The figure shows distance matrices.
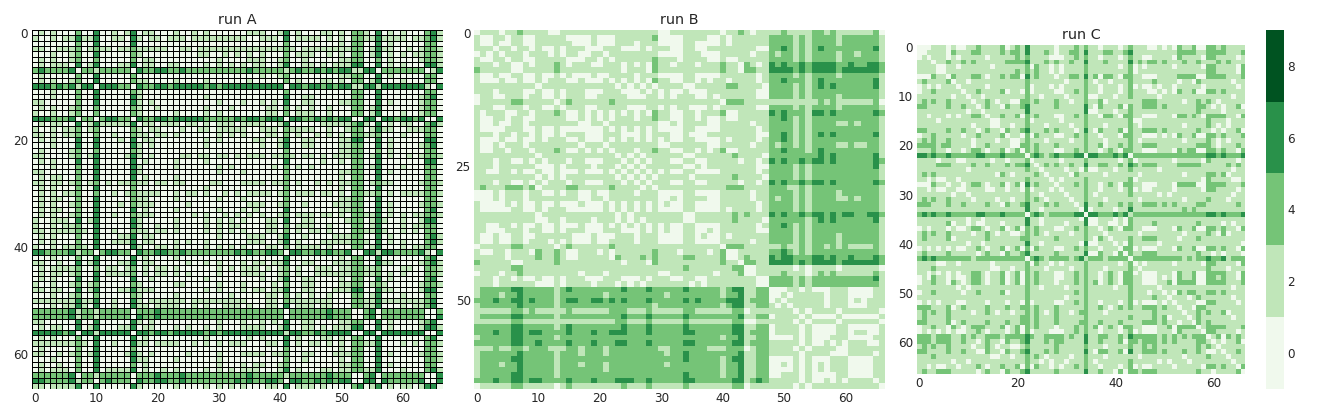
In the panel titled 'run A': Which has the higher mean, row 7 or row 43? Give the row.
7
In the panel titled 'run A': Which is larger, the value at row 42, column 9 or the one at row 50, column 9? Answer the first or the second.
the second
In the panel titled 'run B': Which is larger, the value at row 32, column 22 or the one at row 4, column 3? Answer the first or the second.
the second
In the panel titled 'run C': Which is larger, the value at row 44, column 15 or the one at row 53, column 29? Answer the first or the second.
the second
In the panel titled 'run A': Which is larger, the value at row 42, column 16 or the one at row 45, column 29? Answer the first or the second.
the first
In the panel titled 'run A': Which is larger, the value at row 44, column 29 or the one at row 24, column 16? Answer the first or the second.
the second
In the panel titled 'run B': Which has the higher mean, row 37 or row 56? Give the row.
56
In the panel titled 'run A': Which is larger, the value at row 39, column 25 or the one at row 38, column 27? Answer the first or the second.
the first
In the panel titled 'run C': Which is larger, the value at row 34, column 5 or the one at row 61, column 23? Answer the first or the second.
the first
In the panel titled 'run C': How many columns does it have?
67
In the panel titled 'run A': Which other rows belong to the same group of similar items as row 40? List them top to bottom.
0, 1, 2, 3, 4, 5, 6, 8, 9, 11, 12, 13, 14, 15, 17, 18, 19, 20, 21, 22, 23, 24, 25, 26, 27, 28, 29, 30, 31, 32, 33, 34, 35, 36, 37, 38, 39, 42, 43, 44, 45, 46, 47, 48, 49, 50, 51, 54, 55, 57, 58, 59, 60, 61, 62, 63, 66
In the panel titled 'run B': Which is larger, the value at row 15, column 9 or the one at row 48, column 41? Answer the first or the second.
the second
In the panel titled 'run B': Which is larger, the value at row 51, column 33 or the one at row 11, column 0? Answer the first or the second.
the first
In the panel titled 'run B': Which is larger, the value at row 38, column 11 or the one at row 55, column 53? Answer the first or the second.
the first
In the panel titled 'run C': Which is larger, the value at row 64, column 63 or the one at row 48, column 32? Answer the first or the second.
the second
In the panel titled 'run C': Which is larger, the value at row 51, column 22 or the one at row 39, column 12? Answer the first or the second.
the first
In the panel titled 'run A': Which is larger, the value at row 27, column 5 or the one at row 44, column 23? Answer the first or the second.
the second
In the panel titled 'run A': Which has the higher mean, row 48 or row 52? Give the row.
52
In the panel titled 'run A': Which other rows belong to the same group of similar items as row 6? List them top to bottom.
0, 1, 2, 3, 4, 5, 8, 9, 11, 12, 13, 14, 15, 17, 18, 19, 20, 21, 22, 23, 24, 25, 26, 27, 28, 29, 30, 31, 32, 33, 34, 35, 36, 37, 38, 39, 40, 42, 43, 44, 45, 46, 47, 48, 49, 50, 51, 54, 55, 57, 58, 59, 60, 61, 62, 63, 66
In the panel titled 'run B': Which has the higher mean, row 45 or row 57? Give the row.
57
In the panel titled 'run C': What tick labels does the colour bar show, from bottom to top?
0, 2, 4, 6, 8
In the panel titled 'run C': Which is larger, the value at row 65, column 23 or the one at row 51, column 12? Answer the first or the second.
the second
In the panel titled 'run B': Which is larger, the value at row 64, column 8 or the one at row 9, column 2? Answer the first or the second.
the first
